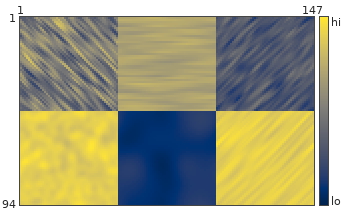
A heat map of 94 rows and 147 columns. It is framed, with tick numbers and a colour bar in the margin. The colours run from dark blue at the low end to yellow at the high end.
It is made of 2 by 3 panels. Panel 1,1: middling, slanting down to the right, strong in contrast. Panel 1,2: high, streaked across, faint in contrast. Panel 1,3: low, slanting up to the right. Panel 2,1: very high, blotchy, faint in contrast. Panel 2,2: very low, smooth, faint in contrast. Panel 2,3: very high, slanting up to the right, faint in contrast.
